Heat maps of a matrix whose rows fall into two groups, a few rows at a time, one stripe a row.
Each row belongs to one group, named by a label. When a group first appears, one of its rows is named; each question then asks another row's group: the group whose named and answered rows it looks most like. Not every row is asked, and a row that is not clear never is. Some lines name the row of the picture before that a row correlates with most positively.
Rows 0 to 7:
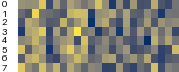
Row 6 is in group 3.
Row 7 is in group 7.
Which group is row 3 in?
3
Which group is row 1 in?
3
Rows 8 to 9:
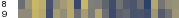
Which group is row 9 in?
7
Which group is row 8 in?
7
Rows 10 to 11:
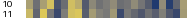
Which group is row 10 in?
7
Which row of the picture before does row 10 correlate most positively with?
9
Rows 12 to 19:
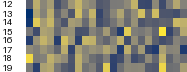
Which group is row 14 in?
3
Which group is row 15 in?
7
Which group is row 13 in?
3
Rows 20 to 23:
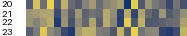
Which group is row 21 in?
7
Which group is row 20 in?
3
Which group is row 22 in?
7
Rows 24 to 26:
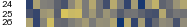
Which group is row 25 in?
7
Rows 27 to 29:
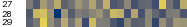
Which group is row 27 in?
7
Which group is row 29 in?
7
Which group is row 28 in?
3
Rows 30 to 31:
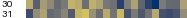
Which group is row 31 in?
3
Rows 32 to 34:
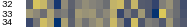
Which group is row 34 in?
3
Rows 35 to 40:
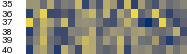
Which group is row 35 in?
7
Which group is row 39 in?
3
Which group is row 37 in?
7
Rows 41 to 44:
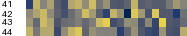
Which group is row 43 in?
7
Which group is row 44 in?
7
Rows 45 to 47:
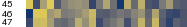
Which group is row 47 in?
3
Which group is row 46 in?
3
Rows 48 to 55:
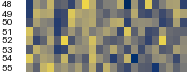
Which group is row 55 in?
7
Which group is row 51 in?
7
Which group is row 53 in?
3
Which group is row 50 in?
3
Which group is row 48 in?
3
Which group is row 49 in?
3
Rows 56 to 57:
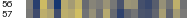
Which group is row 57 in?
7
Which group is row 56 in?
7
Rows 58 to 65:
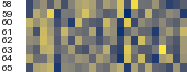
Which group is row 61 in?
7
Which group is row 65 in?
3
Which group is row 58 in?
3
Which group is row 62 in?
7
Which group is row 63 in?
7
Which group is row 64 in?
7
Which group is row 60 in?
7
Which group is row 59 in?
3
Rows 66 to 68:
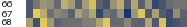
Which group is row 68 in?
7
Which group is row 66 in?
3
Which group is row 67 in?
3
